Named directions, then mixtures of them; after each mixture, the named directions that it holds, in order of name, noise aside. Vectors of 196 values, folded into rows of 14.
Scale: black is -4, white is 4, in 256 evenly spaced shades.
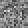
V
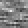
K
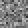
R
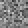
R, V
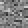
K, R, V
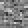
K, R, V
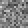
V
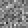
R, V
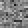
K, R, V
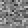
R, V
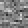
K, R, V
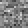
K, V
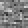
K, R, V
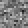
K, V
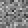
R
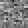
K, R, V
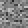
K, R, V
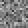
R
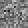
V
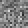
V
